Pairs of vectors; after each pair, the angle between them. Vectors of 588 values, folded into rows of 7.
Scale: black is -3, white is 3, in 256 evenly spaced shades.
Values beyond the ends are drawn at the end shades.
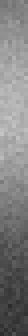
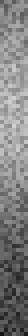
nearly parallel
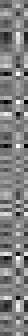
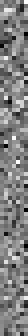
partly aligned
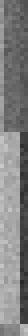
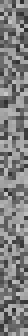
orthogonal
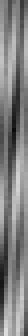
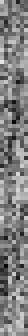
partly aligned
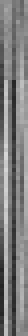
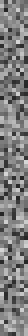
orthogonal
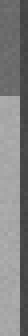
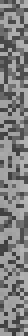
orthogonal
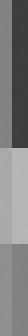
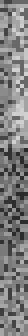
partly opposed
